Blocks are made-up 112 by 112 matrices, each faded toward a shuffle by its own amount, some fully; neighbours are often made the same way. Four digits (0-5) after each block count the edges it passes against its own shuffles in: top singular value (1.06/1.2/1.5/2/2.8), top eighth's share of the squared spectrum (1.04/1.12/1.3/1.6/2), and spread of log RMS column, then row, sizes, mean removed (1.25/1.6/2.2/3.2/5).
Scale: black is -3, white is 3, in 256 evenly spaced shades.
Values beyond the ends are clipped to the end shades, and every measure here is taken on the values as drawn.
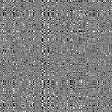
5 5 4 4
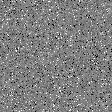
2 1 0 0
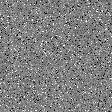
0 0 0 0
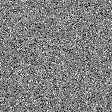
0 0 0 0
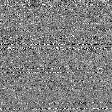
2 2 0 4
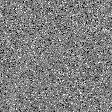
0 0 0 0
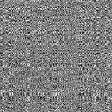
5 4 3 3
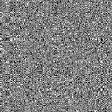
4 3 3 2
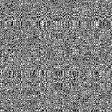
5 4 3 3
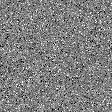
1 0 0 0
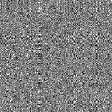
5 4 3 3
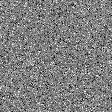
0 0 0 0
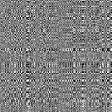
5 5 4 4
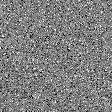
1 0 0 0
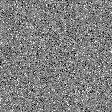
1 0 0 0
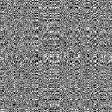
5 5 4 3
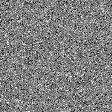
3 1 0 0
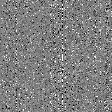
2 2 3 0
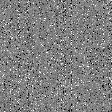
1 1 2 0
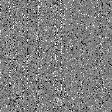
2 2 3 0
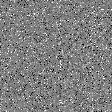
0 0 1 0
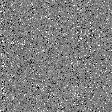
1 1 2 0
